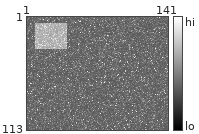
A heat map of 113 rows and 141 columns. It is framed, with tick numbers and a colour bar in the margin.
The top left is the ninth with the highest average. In the top left lies a patch that is higher than the rest. No regular stripes run through it. The values are skewed, with a long tail toward high values. Neither half mirrors the other.
